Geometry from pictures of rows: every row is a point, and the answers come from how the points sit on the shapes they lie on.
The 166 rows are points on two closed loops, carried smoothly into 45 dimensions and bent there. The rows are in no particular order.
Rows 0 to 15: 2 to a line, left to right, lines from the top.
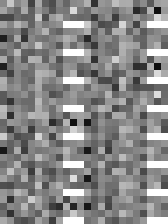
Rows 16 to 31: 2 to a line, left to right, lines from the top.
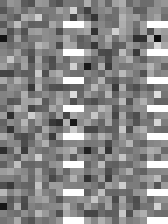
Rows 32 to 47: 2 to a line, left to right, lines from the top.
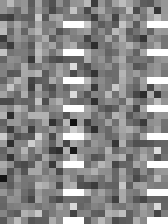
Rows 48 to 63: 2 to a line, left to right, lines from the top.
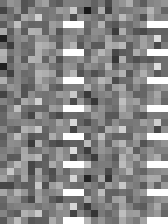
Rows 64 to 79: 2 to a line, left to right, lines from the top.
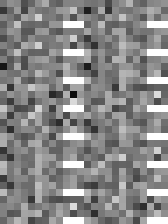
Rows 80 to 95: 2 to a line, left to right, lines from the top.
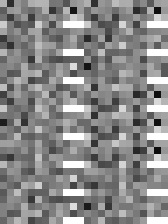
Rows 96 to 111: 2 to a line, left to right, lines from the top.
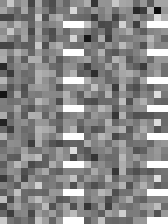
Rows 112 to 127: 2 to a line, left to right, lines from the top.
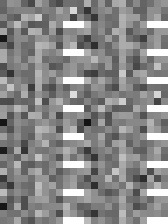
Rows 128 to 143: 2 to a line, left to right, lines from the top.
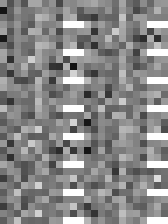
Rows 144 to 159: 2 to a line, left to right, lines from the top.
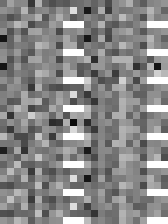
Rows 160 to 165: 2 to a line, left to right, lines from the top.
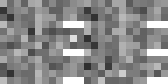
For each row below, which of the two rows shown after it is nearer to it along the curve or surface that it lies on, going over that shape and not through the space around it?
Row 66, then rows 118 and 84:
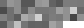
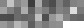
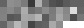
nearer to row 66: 84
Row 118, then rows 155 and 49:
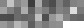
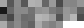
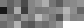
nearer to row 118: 155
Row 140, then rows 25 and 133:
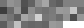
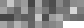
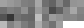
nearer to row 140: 25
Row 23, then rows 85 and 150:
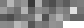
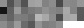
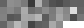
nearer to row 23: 150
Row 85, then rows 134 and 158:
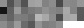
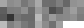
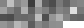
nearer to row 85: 134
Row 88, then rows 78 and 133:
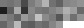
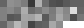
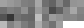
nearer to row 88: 78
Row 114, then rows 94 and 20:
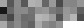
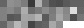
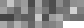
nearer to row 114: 20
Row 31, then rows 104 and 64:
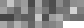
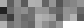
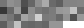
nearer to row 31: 104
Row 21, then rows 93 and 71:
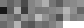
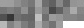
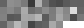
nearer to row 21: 71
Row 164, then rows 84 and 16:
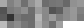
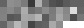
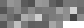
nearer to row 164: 84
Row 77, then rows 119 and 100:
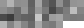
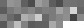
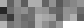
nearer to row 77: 100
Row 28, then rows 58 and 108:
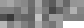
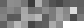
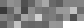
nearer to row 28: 58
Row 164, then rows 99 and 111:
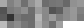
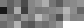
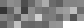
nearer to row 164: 99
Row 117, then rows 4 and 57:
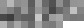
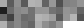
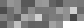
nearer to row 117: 4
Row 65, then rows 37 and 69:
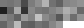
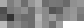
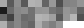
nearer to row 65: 69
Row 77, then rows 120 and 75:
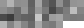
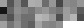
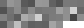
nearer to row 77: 120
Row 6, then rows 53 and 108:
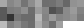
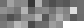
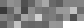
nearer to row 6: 53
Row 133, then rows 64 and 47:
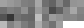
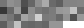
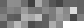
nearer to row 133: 47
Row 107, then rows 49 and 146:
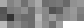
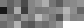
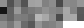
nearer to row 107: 146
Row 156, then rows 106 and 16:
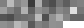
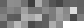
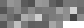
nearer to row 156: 106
